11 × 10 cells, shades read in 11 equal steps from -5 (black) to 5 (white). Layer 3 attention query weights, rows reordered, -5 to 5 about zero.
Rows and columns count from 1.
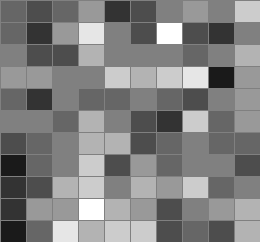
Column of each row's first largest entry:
10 7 4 8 10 8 4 4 4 4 3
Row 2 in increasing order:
-3 -3 -2 -2 -1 0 0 1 4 5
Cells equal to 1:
14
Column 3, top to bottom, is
-1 1 -2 0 0 -1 0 0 2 1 4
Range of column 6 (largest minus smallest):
5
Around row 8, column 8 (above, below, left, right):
0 3 -1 0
